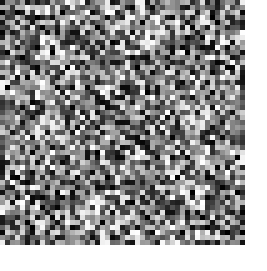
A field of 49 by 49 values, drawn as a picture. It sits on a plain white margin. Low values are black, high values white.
Symmetry: a half turn. Stripes: none. Histogram: flat. Seam: none. Odd rows or columns: none. Average level on the scale: 50%.
